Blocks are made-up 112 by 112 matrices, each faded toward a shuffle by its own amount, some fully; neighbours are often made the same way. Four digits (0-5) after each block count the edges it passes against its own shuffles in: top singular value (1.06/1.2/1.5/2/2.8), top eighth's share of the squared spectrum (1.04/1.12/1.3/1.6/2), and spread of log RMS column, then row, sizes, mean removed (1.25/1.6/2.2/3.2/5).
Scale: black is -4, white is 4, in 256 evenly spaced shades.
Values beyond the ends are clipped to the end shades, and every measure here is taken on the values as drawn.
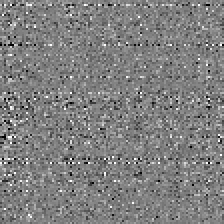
2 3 3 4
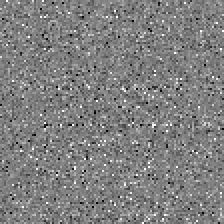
1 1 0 2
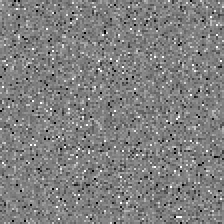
0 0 0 0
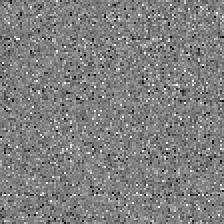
2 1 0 2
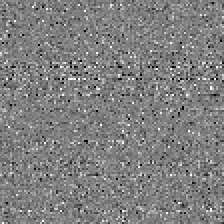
2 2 2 3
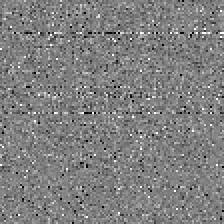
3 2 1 2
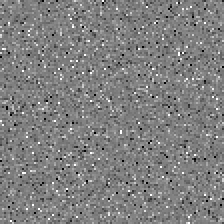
0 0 0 0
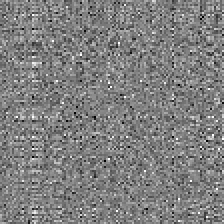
5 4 3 3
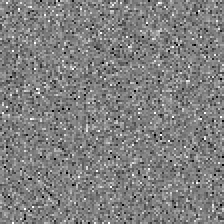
0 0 0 0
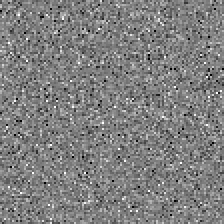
3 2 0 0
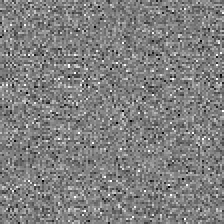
4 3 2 1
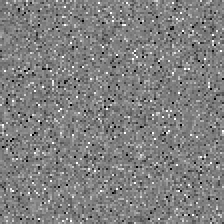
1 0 0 0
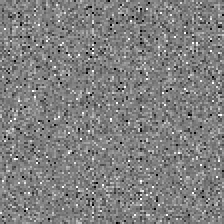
3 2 1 0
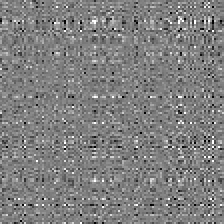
5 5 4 4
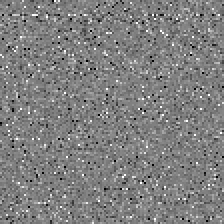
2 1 0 1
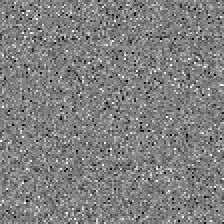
0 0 0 1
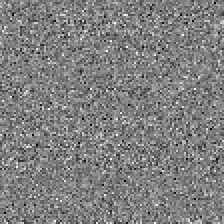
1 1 0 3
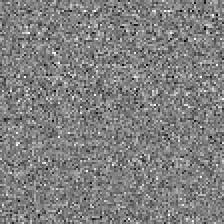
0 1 0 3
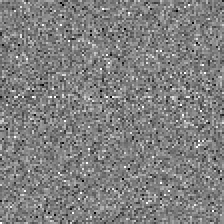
1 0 0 1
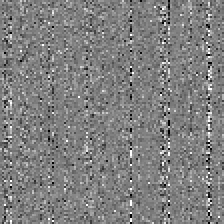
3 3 4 0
